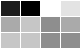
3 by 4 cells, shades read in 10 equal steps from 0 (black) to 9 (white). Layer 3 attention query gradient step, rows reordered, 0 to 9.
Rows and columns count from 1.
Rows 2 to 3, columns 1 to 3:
6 7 5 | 7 7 5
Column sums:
14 14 19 19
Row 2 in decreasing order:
7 6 6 5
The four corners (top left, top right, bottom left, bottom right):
1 8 7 5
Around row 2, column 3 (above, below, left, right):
9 5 7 6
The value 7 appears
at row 2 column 2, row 3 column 1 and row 3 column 2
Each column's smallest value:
1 0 5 5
